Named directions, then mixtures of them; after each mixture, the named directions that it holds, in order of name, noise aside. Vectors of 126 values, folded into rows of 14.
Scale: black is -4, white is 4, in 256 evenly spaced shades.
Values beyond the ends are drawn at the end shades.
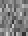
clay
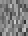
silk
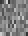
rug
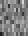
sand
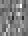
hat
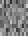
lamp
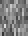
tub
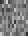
rug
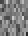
lamp, rug, sand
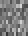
clay, hat, sand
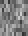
clay, rug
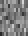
sand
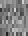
clay, sand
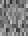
lamp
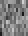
sand, tub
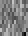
clay, hat, silk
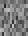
clay, lamp, tub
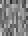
hat, lamp, tub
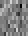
hat, lamp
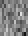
clay, rug, silk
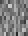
rug, silk, tub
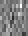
clay, hat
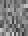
clay, lamp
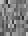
rug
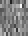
hat, lamp, tub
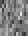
clay, rug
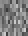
hat, lamp, silk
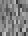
silk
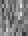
clay, hat, rug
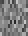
lamp, rug, silk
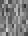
hat, rug, silk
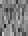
silk, tub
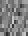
clay, hat, rug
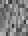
lamp, rug, silk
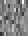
sand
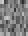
rug, sand
